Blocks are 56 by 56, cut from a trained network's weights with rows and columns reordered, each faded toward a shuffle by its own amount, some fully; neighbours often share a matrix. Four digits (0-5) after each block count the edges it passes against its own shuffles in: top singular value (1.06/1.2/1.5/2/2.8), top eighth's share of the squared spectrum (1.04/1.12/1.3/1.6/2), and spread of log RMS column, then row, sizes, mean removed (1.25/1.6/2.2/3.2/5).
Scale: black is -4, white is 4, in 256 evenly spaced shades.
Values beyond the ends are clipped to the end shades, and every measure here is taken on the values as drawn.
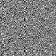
3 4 2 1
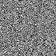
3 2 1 0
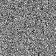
1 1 1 0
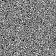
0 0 0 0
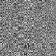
4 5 3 2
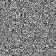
3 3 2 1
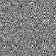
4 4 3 2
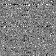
3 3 1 2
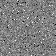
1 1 0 0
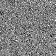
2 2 1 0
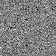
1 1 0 0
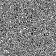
1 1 0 1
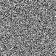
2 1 0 0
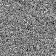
0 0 0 0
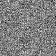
3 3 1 0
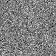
1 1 0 0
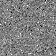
0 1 0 0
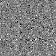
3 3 1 1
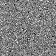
0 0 0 0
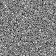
0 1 0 0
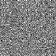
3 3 2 1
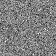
0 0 0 0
